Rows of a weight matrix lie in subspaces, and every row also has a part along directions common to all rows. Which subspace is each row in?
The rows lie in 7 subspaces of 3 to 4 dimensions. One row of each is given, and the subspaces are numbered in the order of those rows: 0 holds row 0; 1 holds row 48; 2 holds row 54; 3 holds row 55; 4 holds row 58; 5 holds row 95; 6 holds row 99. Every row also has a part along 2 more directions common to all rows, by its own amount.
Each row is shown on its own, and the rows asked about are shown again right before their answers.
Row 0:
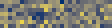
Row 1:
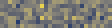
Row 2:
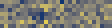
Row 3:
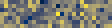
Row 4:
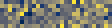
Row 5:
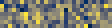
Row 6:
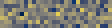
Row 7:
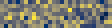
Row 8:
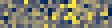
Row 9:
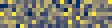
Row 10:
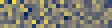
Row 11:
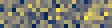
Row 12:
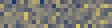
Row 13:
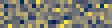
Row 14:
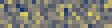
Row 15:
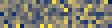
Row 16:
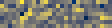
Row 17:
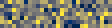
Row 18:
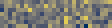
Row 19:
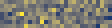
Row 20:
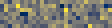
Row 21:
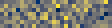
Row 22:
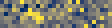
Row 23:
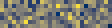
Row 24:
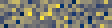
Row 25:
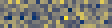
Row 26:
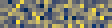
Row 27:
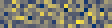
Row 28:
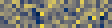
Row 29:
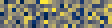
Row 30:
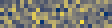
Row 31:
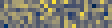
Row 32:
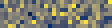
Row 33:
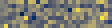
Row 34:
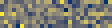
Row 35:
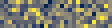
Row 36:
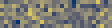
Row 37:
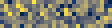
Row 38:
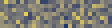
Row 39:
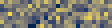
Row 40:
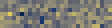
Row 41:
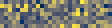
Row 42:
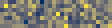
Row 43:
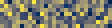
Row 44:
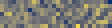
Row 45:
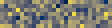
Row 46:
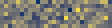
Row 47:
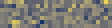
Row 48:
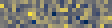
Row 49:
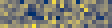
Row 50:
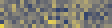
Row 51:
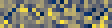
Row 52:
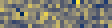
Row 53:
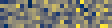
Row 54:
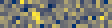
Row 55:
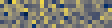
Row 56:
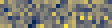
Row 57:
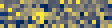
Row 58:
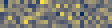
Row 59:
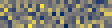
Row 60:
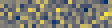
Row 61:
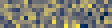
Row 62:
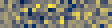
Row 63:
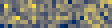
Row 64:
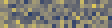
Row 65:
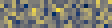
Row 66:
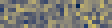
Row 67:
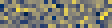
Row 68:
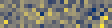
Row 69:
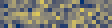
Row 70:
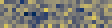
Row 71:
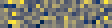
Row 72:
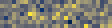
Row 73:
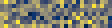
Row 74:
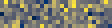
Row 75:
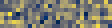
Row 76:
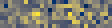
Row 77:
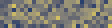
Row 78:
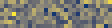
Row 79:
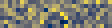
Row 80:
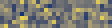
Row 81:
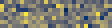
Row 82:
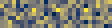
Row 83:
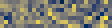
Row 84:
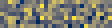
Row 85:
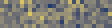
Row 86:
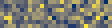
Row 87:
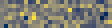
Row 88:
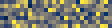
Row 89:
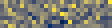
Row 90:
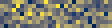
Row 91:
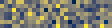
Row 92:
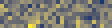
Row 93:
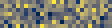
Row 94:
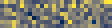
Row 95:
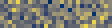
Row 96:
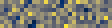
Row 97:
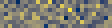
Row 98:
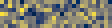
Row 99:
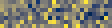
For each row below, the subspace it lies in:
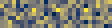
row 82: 1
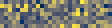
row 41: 0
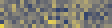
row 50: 6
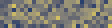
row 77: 4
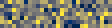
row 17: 5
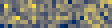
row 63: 6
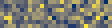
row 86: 2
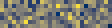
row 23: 4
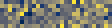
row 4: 0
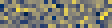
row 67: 3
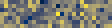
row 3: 4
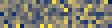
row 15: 1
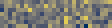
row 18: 3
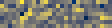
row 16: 5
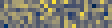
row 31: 4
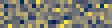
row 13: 6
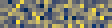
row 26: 2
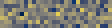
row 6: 0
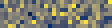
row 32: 1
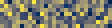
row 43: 3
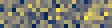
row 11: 6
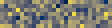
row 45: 6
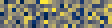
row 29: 4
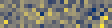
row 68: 2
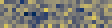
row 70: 4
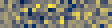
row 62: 0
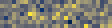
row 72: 4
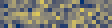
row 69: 4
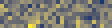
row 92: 6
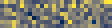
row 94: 1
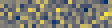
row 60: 6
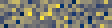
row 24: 2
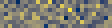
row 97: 5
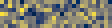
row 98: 1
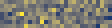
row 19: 0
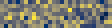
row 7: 5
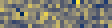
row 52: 0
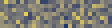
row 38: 4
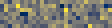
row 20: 3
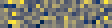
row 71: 1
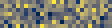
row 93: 2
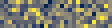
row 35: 5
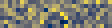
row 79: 1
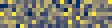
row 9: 1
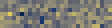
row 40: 0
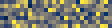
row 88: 0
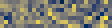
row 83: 2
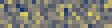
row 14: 3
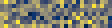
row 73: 4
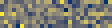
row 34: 1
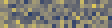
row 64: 4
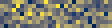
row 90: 2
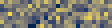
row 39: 6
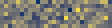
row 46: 5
